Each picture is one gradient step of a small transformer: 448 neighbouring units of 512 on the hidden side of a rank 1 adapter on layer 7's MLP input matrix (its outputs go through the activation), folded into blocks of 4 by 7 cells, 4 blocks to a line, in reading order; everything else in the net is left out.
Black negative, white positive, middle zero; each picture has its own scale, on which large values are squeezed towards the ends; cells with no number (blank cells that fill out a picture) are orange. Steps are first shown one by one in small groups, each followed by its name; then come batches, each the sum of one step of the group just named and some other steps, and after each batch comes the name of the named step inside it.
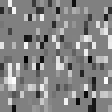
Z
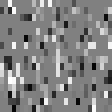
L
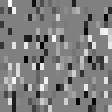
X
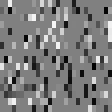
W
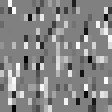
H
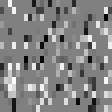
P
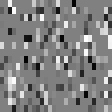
Z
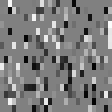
W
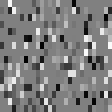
X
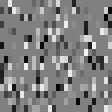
X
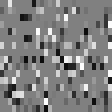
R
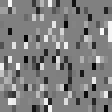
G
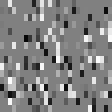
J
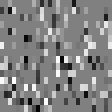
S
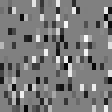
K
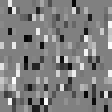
S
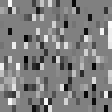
G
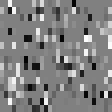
R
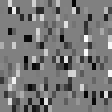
K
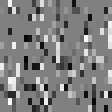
J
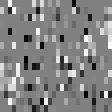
S
